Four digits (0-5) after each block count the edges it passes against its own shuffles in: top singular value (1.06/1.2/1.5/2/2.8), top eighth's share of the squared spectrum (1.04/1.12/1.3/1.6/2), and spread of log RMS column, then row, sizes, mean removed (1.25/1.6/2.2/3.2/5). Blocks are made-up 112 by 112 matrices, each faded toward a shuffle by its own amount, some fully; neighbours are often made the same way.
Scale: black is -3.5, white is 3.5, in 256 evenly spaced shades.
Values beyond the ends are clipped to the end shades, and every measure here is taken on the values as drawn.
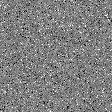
0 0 0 0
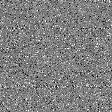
1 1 0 2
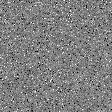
0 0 0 0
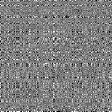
5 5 3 4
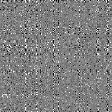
4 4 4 3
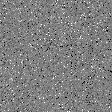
2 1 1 0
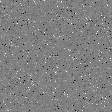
0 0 0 0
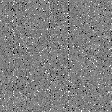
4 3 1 0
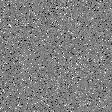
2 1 0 0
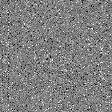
3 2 1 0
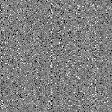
4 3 2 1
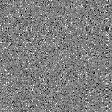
4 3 2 1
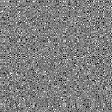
5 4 3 2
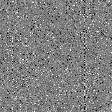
3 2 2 0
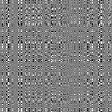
5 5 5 4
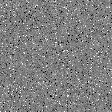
2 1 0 0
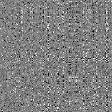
4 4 3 2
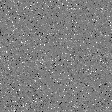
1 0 0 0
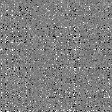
2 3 3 3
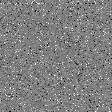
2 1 0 1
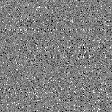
4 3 1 2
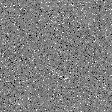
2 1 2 0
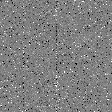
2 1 1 0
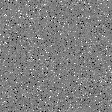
0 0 0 0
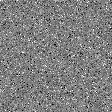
0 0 0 0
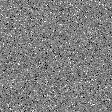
0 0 0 0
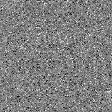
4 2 1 1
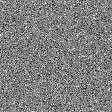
1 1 0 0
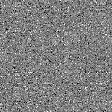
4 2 1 1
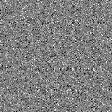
4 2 1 1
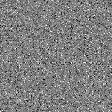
3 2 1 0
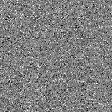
4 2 1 1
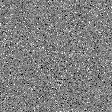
2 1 0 0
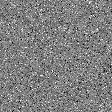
0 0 0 0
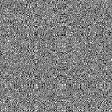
5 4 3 3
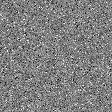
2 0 0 0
